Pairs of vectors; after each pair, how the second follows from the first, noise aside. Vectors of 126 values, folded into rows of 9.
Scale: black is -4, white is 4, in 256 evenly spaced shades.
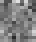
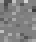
partly zeroed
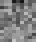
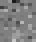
partly zeroed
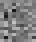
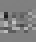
partly zeroed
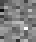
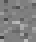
partly zeroed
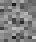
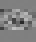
partly zeroed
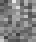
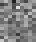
sign-scrambled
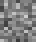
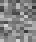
sign-scrambled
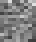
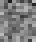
sign-scrambled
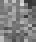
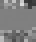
partly zeroed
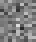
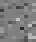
partly zeroed
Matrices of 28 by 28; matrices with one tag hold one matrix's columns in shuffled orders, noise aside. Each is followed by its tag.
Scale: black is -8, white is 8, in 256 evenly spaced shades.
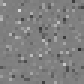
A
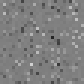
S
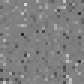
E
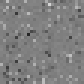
E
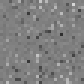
E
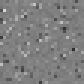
A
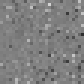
E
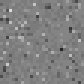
A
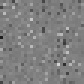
S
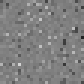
S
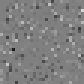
A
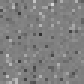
E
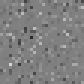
S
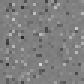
S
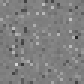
S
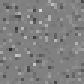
A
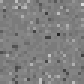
E
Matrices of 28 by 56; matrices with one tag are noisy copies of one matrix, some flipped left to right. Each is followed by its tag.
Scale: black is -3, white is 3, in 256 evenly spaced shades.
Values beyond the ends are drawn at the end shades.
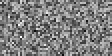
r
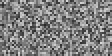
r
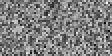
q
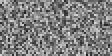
q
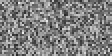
q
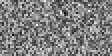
q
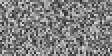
q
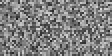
r
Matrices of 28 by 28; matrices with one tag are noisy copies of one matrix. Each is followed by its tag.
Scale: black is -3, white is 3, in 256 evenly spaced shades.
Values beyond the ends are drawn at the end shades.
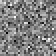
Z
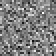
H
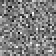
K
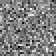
H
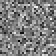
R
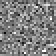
R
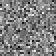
H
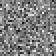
H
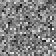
Z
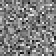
H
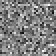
R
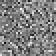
K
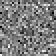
R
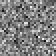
Z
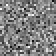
H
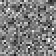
Z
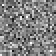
K
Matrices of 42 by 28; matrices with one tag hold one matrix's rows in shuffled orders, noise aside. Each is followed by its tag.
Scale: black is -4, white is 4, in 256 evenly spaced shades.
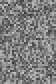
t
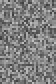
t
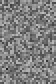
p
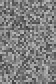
t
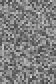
p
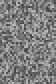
t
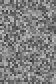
p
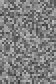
p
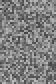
t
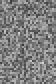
t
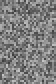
t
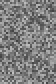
p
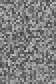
t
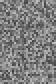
t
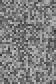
t
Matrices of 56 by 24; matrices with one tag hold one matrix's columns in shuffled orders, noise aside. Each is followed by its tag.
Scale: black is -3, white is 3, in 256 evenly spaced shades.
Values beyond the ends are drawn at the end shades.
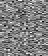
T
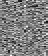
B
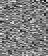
B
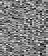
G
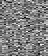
G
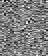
B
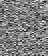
T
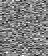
T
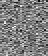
B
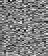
B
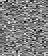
B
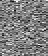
T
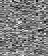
B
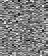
B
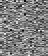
B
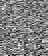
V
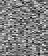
G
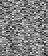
G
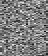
G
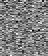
B
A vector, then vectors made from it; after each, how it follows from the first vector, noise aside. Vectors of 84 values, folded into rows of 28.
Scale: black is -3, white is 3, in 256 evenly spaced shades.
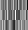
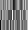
reversed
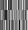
wrapped around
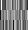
wrapped around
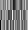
reversed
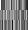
wrapped around
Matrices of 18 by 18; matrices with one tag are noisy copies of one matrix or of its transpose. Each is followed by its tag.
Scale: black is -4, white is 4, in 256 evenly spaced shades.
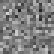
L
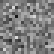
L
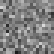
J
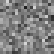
J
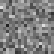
J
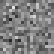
L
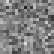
J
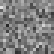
J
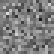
L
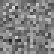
L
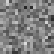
J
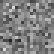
L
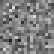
L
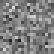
L
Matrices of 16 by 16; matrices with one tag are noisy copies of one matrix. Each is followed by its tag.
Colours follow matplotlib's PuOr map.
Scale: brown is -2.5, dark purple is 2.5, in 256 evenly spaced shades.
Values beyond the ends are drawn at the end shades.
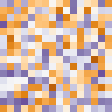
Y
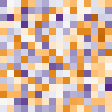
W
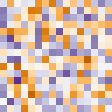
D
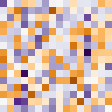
W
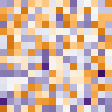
Y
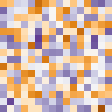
D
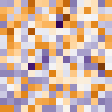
Y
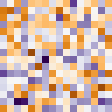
Y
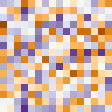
W
